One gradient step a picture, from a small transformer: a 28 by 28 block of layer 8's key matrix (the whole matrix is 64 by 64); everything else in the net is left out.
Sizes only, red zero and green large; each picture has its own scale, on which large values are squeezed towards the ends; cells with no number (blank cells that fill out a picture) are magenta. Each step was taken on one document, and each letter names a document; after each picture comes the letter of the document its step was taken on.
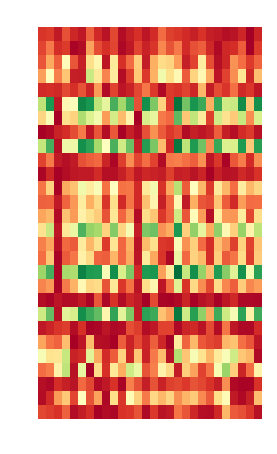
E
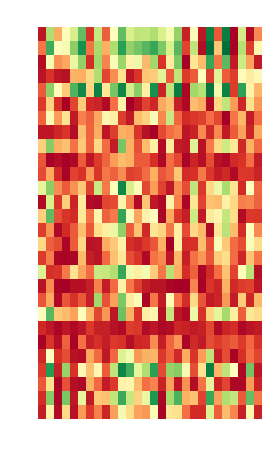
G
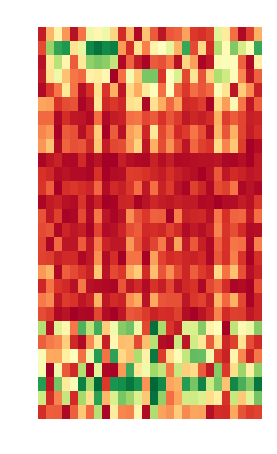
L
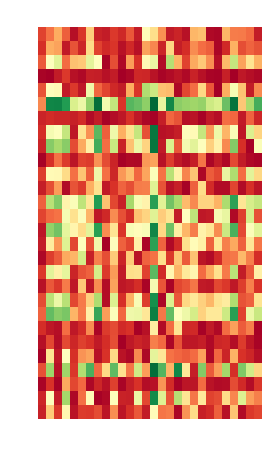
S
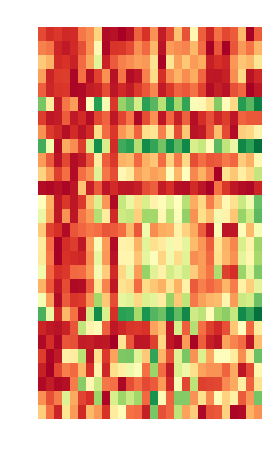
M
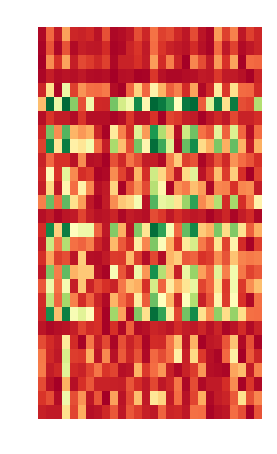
S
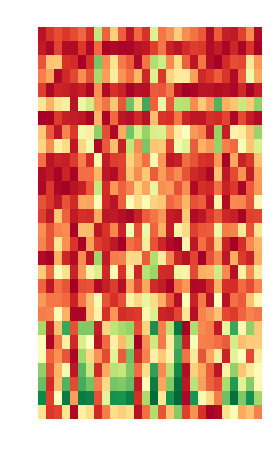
E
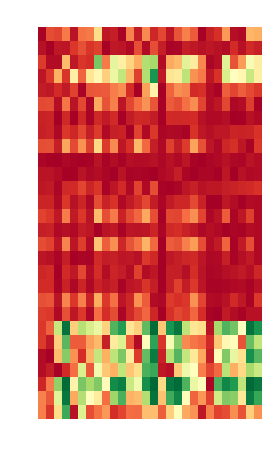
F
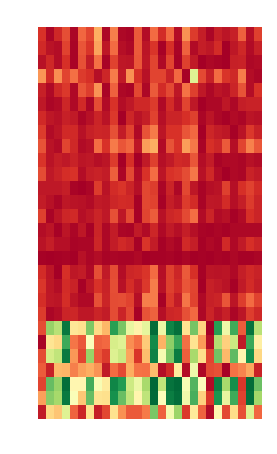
F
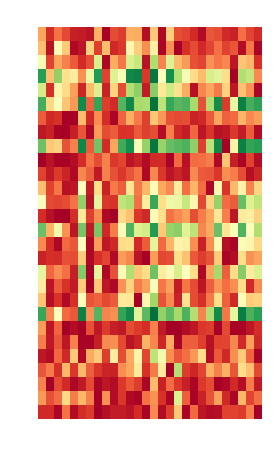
M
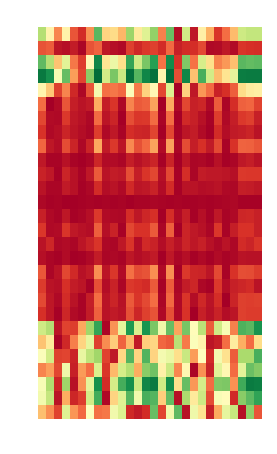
L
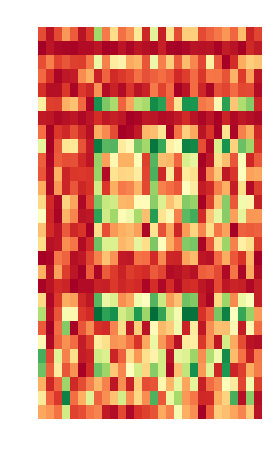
M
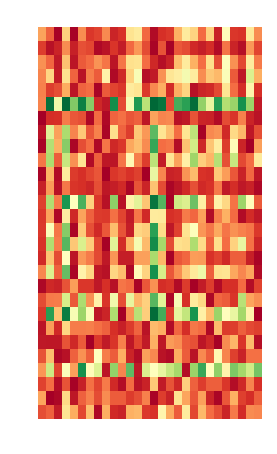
S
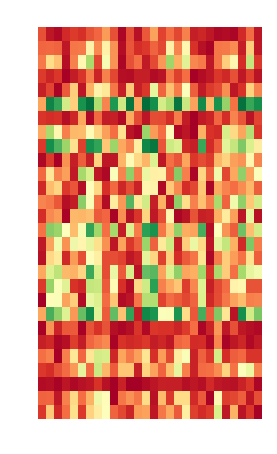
S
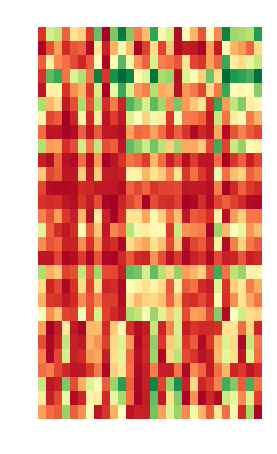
L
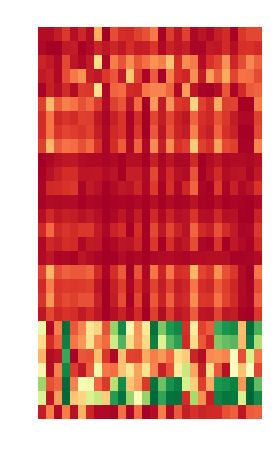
F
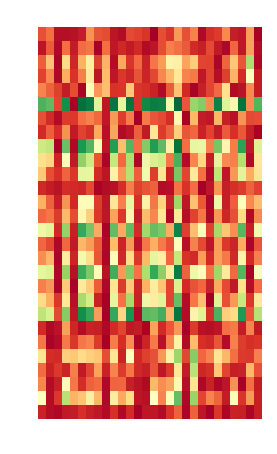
S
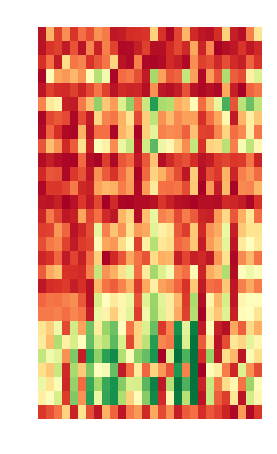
L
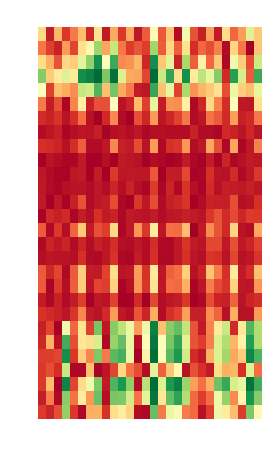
L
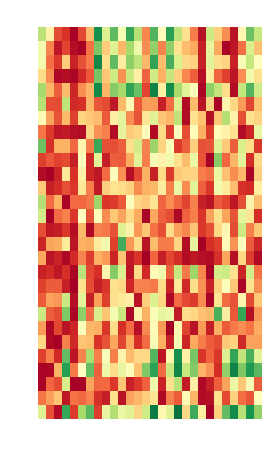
G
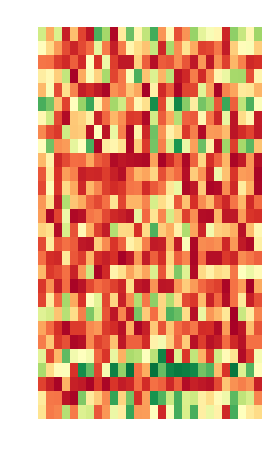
E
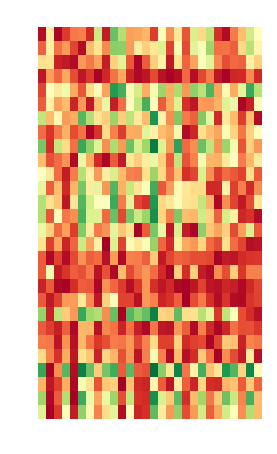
G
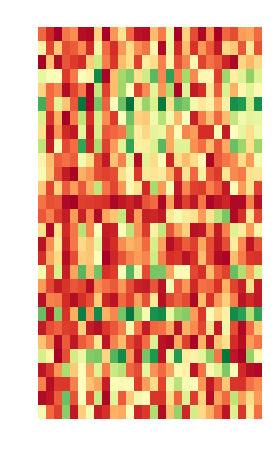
M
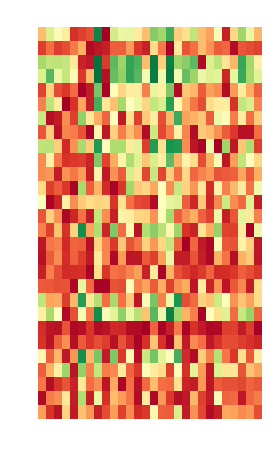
M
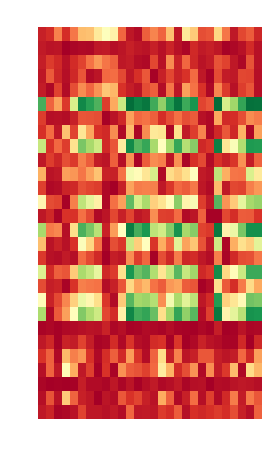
S
